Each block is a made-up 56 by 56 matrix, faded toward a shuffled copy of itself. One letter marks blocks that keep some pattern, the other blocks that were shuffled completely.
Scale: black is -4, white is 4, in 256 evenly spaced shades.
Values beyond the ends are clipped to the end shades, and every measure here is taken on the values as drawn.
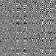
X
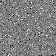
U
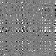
X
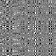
X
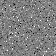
U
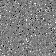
U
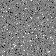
U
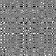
X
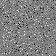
U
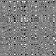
X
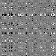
X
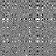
X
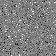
U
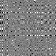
X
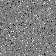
U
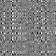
X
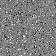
U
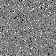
U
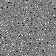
U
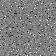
U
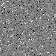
U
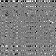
X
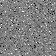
U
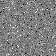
U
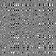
X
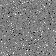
U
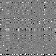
X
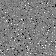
U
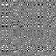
X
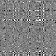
X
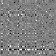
X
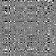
X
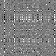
X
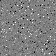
U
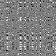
X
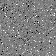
U
